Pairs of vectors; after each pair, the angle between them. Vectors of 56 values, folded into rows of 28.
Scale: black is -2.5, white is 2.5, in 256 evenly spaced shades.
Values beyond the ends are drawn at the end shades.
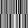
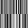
nearly parallel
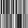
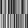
orthogonal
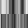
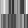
nearly parallel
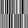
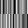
partly opposed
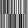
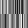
nearly opposite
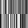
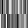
partly opposed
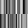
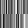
partly aligned
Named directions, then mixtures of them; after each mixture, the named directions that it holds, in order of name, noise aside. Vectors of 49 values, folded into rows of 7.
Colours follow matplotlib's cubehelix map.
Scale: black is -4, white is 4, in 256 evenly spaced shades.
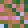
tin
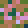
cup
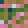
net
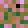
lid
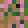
lid, tin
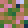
cup, lid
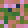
lid, net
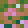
cup, lid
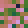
cup, lid, tin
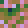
lid, net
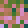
cup, tin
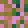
lid, tin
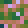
cup, net, tin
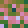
cup, tin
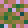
lid, tin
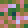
cup, lid, net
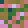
net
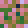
cup, lid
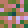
cup, lid, tin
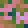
cup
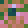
cup, net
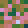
cup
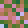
tin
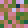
cup, lid, net
